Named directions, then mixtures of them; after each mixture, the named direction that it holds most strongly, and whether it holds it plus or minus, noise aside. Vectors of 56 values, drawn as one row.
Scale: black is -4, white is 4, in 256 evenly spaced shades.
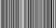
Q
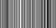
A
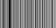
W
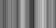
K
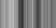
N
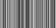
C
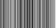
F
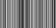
C, plus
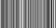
Q, plus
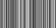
C, minus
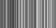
N, minus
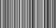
A, plus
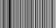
W, plus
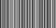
A, plus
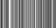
W, minus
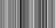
K, minus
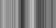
K, minus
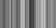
K, plus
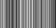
F, minus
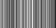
F, minus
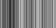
N, minus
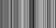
K, plus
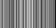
F, minus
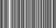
W, minus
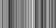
F, minus
